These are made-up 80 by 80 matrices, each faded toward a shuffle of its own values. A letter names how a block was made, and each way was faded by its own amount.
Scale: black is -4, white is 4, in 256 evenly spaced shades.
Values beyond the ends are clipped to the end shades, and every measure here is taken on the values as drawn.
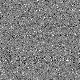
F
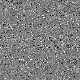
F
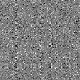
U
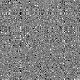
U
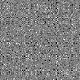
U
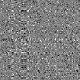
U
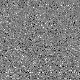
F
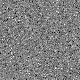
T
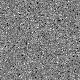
T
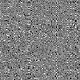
U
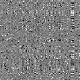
U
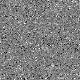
F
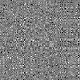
U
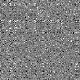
U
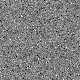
T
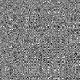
U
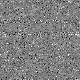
F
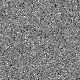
T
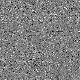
F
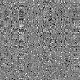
U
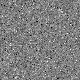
T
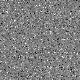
F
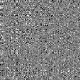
U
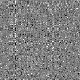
U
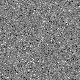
T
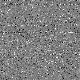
F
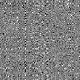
U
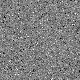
T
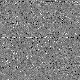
F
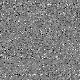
F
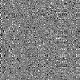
U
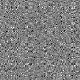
U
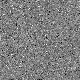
T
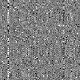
U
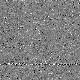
F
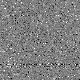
F
